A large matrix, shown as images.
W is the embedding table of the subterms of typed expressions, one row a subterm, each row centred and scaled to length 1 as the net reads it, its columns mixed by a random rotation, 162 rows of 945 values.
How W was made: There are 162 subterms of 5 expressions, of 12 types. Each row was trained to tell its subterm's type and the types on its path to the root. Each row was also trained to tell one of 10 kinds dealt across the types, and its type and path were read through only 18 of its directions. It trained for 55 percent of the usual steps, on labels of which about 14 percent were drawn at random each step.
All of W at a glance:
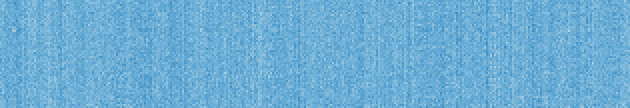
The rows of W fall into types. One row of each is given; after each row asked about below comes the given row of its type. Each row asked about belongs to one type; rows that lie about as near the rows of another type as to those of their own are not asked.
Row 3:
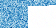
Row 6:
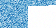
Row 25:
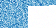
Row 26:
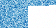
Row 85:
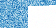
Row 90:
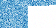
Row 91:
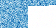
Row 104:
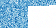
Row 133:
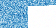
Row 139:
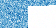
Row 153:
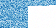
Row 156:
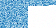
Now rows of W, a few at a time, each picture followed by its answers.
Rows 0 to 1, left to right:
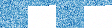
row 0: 90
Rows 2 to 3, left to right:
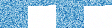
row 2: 6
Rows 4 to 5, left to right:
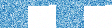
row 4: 139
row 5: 90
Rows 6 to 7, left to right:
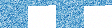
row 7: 85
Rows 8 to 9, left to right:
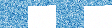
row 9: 91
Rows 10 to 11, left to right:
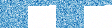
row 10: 6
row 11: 139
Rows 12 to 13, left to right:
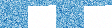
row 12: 139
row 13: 3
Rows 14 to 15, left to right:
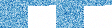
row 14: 90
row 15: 139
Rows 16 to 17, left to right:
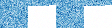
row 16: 25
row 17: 104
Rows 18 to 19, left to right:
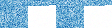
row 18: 91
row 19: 91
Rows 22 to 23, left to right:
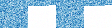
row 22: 25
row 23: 85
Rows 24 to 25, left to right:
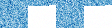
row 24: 90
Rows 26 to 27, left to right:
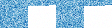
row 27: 91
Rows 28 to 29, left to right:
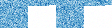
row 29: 91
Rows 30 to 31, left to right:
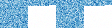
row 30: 26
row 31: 25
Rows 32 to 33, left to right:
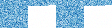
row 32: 139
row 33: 85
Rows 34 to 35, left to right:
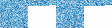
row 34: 6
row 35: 91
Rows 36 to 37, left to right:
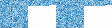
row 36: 90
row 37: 3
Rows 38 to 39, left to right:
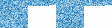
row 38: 90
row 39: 91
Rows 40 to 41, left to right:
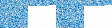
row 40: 25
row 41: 26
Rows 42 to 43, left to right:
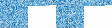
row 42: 133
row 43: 3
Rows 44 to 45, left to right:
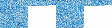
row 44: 91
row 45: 25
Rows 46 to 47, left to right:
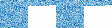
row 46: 26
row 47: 91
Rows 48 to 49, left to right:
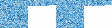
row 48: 3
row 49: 6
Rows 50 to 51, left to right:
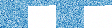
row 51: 91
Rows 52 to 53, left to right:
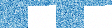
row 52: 90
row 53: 139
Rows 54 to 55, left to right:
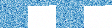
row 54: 91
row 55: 90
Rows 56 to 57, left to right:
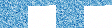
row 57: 26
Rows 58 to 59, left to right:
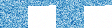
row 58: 139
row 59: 104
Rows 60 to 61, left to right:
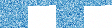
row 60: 3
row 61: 133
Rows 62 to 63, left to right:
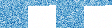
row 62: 26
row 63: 26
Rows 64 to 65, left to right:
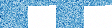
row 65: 6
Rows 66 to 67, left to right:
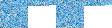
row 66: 3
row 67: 6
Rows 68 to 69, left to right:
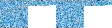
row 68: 156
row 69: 25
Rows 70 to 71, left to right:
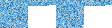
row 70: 153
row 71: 3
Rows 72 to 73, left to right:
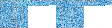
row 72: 91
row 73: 90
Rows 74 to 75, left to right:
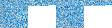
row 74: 156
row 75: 85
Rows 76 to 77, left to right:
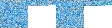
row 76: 139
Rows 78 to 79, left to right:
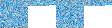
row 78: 153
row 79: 156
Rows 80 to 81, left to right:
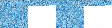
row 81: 90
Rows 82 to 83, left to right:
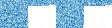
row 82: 139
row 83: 25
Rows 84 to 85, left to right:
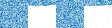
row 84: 90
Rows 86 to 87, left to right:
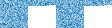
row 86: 153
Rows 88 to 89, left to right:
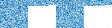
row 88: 104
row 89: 90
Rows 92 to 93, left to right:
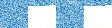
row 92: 133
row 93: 91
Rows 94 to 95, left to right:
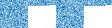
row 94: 85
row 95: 153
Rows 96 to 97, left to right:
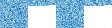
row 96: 85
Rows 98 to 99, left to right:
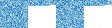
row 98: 139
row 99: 90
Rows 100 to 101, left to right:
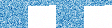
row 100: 26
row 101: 156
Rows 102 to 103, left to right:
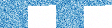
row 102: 139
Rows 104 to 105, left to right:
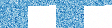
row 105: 139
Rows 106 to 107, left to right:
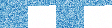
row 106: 85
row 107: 91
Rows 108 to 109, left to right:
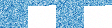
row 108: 3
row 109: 153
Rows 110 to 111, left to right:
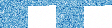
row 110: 153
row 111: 91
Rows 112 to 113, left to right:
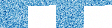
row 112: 26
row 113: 25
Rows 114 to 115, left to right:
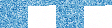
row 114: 156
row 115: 3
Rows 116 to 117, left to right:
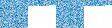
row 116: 25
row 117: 156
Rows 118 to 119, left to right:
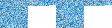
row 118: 156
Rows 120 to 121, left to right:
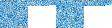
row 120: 156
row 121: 153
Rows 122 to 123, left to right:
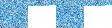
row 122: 25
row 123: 139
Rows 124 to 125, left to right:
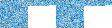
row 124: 26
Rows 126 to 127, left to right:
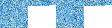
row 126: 90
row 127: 90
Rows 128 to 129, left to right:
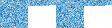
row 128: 6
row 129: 6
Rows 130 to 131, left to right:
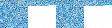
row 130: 156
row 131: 156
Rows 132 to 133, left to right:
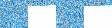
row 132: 139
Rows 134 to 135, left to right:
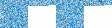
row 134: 3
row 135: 85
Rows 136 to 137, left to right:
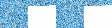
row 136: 25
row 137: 104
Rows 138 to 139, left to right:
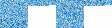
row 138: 26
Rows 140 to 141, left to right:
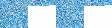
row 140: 156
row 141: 156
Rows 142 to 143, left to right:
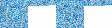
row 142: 85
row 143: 3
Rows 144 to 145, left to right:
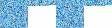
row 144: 3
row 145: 104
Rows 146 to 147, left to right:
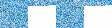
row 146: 3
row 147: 26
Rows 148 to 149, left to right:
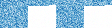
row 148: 25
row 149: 6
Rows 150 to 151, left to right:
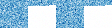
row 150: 153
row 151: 26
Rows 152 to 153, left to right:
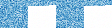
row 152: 6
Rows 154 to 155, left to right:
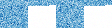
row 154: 26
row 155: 139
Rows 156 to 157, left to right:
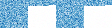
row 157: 25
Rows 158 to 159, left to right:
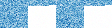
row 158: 156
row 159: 26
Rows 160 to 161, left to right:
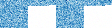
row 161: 26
